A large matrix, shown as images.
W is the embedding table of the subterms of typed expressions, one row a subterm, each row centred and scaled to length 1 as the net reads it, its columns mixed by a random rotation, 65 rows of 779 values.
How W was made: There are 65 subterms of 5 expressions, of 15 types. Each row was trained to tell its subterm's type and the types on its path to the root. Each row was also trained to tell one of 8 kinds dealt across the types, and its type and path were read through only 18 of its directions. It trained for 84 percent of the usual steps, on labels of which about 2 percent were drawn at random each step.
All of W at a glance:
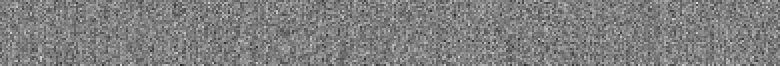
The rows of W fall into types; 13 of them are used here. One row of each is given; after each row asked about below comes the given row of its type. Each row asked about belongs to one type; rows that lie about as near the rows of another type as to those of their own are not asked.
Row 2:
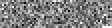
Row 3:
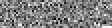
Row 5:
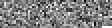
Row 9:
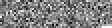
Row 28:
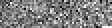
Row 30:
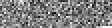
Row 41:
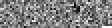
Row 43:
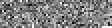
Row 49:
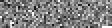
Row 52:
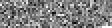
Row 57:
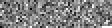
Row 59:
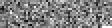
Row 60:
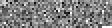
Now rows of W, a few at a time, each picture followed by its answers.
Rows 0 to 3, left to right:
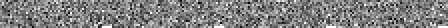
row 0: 60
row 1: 59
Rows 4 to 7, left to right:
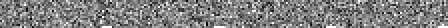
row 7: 3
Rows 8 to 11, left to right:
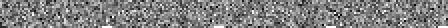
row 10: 49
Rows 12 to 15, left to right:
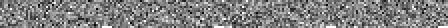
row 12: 5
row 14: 3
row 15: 28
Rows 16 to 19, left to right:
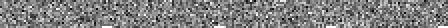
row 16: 5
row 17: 49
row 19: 43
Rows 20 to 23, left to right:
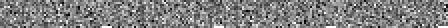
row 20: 60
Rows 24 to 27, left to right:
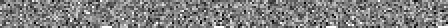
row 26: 28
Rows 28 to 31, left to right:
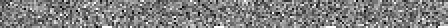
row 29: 30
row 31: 59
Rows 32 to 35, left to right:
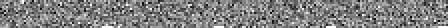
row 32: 3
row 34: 28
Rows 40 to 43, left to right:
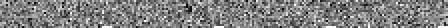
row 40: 60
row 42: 43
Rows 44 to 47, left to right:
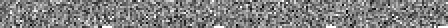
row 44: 59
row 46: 2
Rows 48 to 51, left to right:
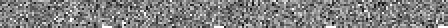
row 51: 5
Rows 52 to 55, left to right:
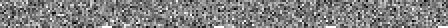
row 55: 43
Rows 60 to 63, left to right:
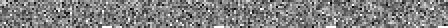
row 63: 28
